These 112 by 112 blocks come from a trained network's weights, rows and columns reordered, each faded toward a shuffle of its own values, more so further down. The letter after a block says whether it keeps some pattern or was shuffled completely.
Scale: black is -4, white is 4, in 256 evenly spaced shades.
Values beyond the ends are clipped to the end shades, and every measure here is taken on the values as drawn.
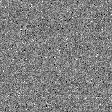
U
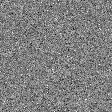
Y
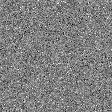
Y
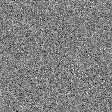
Y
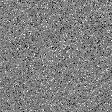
U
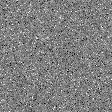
Y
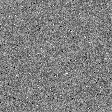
Y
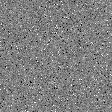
Y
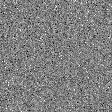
U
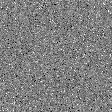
Y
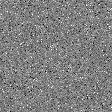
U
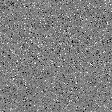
U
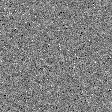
Y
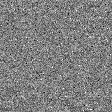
U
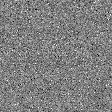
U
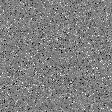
Y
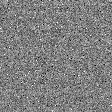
U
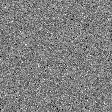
Y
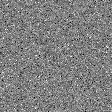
Y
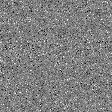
U
